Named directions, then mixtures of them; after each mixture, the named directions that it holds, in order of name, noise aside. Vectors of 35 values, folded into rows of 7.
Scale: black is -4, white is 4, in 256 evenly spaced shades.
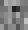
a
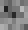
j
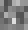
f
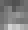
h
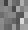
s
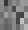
f, s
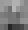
h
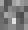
f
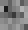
j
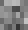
a, h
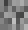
f, s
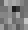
a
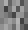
j, s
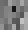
a, s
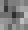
j, s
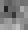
h, j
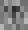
a, j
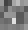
f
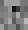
a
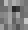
a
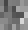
j, s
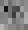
a, j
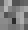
f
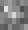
j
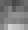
h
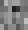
a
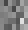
s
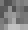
f, h
